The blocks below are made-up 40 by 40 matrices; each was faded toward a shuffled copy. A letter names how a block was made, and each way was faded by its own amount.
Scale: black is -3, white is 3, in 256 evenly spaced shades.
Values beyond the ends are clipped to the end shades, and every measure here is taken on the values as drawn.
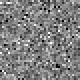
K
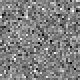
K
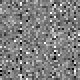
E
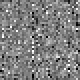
E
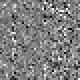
E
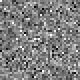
K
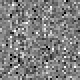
E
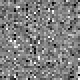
E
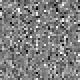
E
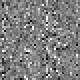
E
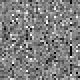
E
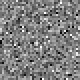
K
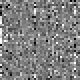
E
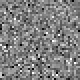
K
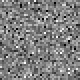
K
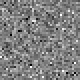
K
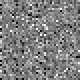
E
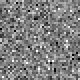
K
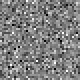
K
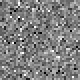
K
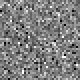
K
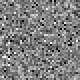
K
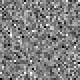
K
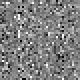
E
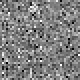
E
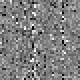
E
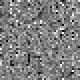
E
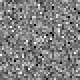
K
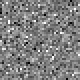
K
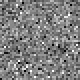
K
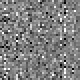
E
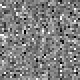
E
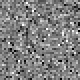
K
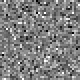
K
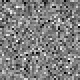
K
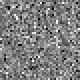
K
